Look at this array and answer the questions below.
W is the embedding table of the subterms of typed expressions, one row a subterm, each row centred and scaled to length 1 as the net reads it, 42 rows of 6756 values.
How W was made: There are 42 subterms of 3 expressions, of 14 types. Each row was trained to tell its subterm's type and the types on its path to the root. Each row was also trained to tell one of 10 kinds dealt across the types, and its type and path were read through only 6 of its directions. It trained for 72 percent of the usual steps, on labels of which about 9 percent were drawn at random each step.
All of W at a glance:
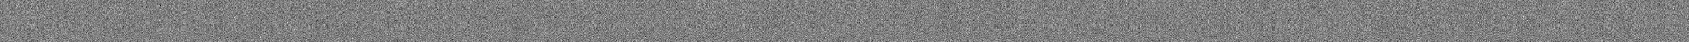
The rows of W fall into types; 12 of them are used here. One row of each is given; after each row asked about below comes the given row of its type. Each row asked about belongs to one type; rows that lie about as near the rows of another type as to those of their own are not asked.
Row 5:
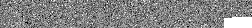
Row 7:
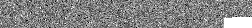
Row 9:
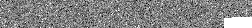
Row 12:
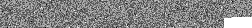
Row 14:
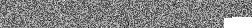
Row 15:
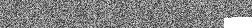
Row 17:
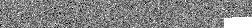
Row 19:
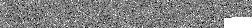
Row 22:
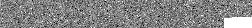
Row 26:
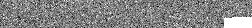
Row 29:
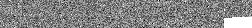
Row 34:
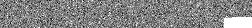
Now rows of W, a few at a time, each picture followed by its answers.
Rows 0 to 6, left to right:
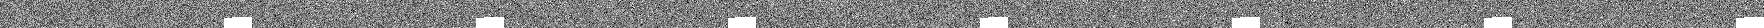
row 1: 19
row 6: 5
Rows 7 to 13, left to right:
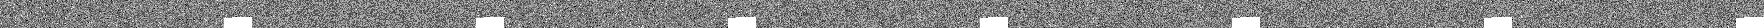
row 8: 15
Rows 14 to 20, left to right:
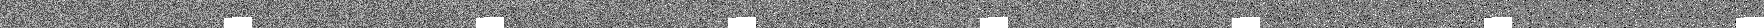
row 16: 17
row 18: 7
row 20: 29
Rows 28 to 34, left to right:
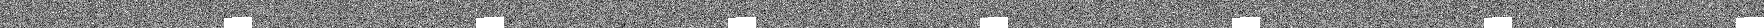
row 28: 5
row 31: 15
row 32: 5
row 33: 29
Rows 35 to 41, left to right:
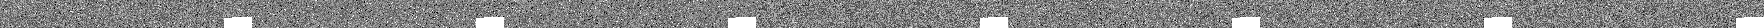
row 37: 22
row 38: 19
